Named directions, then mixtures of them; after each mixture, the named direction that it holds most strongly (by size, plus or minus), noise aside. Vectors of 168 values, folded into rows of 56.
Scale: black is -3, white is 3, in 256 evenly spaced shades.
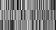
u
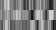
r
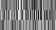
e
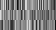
u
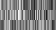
e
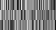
u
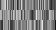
u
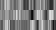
r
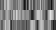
r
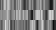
r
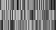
u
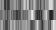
r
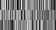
u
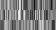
e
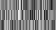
e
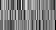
u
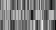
r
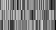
u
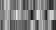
r
